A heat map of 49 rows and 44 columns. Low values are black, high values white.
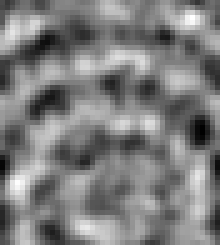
The texture is blotchy. Rings spread out from the bottom middle. There are no lone odd cells. Overall the values sit about 50% of the way up the scale. The histogram is bell-shaped. There is no overall slope.
